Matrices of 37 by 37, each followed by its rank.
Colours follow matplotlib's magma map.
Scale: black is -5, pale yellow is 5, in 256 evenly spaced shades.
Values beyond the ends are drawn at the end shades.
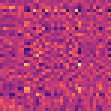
five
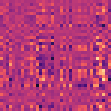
three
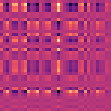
one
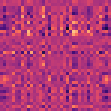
three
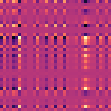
one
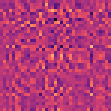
five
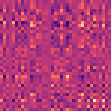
three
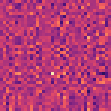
five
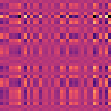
one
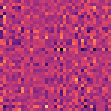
five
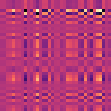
one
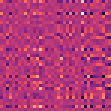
three
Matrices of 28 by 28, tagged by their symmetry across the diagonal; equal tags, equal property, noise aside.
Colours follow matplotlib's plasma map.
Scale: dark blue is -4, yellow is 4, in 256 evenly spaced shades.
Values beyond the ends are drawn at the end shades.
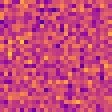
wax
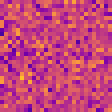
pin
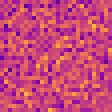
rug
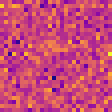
pin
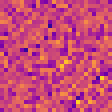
rug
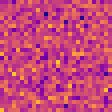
pin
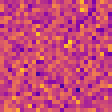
pin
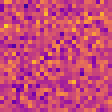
wax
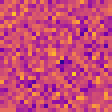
rug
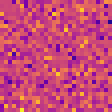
wax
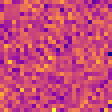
wax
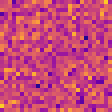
rug
